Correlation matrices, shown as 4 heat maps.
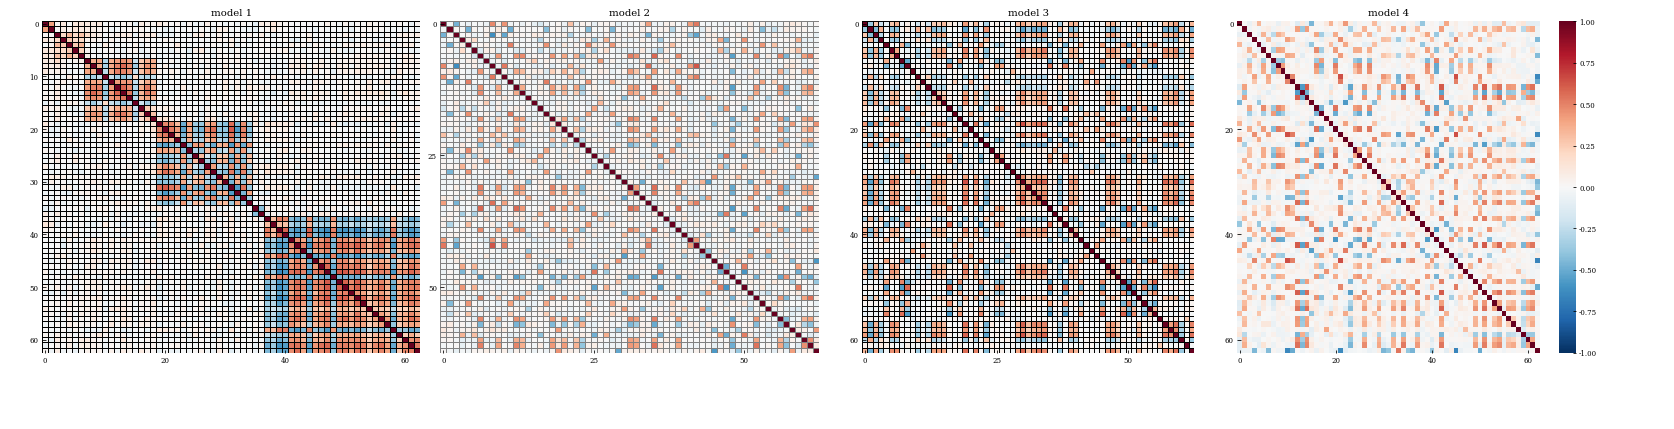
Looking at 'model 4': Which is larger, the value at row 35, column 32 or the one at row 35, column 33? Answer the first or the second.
the first
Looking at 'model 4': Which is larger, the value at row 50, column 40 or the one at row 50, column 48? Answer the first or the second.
the first
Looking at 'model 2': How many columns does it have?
63
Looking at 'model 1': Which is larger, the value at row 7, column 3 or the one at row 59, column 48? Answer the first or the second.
the first
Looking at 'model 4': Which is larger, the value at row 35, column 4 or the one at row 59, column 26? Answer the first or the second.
the first
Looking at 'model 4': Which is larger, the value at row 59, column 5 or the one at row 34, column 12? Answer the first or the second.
the second
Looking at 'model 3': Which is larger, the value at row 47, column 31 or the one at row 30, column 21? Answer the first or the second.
the second
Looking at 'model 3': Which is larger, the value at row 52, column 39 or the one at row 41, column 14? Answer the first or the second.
the first
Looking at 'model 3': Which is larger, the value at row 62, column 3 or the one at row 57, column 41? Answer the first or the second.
the second
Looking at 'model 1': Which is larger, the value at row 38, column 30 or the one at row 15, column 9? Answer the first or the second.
the first
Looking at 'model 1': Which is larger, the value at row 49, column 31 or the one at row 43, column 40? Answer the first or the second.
the first
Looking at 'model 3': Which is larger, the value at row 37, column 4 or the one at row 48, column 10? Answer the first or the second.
the first
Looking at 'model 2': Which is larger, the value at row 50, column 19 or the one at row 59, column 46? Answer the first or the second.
the second
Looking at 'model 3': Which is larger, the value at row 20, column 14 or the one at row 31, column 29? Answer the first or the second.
the second
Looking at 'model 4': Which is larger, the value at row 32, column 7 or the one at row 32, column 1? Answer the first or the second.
the second
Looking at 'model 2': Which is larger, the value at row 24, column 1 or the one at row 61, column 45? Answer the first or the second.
the second
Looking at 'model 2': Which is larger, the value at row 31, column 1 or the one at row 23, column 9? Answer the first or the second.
the first
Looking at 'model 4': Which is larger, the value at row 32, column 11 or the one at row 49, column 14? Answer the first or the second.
the second
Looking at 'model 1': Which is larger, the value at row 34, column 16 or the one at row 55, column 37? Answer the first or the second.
the first
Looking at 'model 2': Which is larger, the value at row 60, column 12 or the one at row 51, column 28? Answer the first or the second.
the first
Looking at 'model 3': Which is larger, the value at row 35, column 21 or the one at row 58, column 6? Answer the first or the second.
the second
